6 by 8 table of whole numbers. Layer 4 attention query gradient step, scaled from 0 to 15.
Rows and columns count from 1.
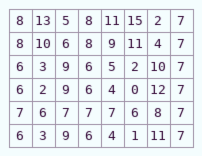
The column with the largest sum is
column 7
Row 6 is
6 3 9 6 4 1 11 7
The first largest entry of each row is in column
6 6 7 7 7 7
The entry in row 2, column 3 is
6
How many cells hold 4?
3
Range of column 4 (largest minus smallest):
2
